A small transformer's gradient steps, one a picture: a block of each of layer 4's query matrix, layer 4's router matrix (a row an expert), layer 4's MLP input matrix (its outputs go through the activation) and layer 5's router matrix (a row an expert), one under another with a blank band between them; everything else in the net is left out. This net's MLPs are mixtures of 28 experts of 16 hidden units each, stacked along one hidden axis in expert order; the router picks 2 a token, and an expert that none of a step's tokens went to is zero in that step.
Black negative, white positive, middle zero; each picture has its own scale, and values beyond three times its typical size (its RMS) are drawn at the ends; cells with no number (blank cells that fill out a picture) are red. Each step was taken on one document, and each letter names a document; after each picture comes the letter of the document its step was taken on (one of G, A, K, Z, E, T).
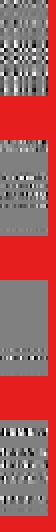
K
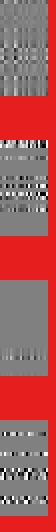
K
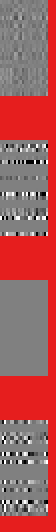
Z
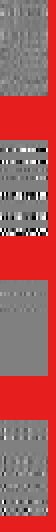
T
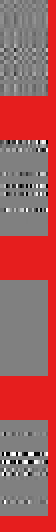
K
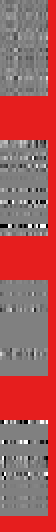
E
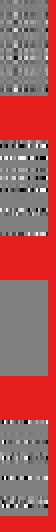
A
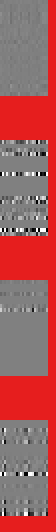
T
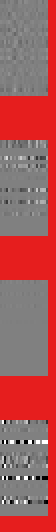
A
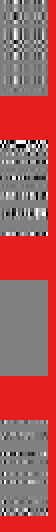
Z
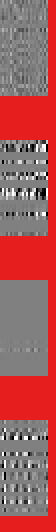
Z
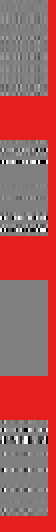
T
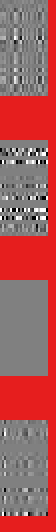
T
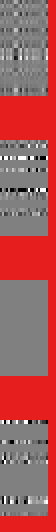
A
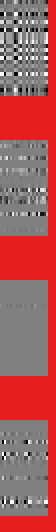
A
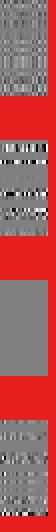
Z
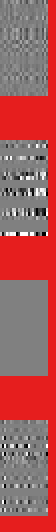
Z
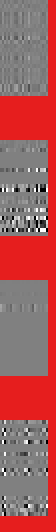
T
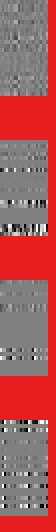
E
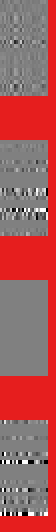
Z
